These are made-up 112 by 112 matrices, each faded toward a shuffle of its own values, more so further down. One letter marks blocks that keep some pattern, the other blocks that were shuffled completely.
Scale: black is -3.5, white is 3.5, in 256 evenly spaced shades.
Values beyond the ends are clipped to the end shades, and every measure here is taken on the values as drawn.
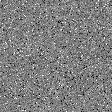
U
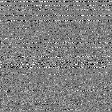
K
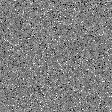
U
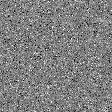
U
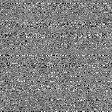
K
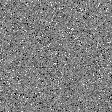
U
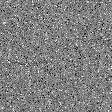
U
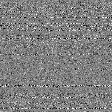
K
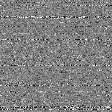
K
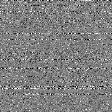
K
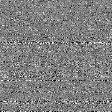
K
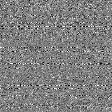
K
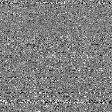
K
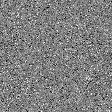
U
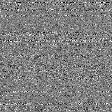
K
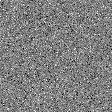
U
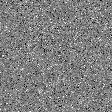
U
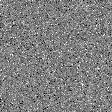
U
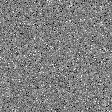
U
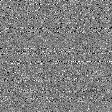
K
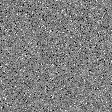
U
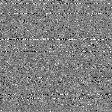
K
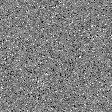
U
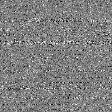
K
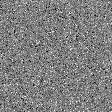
U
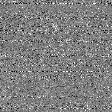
K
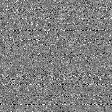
K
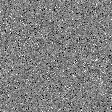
U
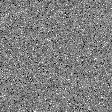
U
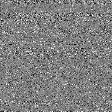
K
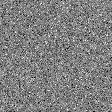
U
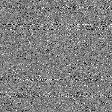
K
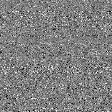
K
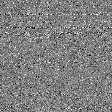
K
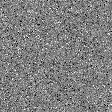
U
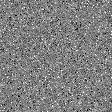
U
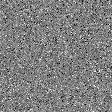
U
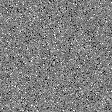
U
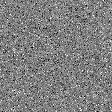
U
